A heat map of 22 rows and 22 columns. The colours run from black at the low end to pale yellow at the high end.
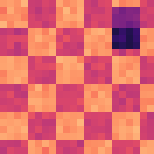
The top right is the ninth with the lowest average. A checkerboard runs through the table. An odd patch, lower than its surroundings, sits in the top right. Neither half mirrors the other.
